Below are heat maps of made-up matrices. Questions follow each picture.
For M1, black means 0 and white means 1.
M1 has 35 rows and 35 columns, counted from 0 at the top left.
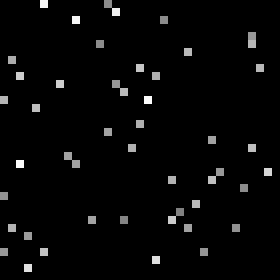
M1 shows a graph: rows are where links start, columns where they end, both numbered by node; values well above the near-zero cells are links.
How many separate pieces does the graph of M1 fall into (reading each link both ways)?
3
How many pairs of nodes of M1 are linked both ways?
5
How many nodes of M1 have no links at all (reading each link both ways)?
1
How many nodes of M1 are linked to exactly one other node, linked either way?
2
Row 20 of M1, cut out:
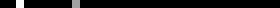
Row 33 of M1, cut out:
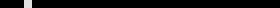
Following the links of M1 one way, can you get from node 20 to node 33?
yes
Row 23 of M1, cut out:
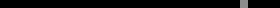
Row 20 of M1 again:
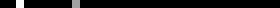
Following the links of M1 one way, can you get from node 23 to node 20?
no
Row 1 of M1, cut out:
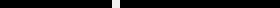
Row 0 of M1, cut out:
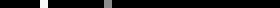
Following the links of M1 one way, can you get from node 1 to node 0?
no
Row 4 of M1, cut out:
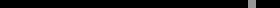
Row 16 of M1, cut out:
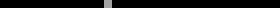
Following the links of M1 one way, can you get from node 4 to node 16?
yes
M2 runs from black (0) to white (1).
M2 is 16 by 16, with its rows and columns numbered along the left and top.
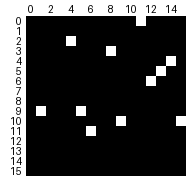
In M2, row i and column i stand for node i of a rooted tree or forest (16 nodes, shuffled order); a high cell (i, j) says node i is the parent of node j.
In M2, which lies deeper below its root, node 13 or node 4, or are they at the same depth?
node 13
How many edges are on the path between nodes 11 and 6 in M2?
1
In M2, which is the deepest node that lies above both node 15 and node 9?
10
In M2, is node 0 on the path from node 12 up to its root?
yes
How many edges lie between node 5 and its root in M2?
2
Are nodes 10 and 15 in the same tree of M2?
yes
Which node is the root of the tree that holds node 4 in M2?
2
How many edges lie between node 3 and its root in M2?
0
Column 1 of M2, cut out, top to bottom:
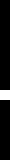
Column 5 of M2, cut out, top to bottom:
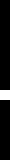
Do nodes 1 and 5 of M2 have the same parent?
yes
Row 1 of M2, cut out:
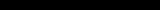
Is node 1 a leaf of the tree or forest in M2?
yes
